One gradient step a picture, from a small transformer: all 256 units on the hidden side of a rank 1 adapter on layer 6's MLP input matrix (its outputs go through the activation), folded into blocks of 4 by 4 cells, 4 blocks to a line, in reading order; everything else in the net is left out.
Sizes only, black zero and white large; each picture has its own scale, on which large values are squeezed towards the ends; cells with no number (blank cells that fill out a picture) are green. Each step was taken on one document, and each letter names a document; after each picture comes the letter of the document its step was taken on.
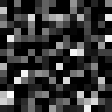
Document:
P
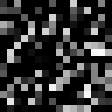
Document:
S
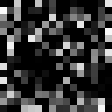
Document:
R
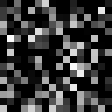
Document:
R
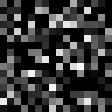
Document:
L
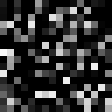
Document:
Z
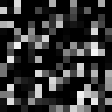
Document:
S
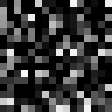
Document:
P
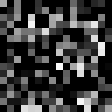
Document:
L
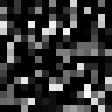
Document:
S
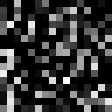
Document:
Z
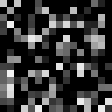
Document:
L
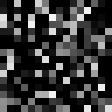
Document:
Z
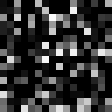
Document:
P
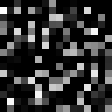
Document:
S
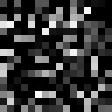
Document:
Z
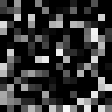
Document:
L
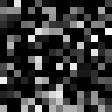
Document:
R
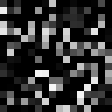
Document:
S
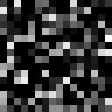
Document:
P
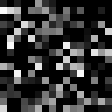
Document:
R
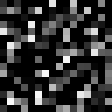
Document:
S
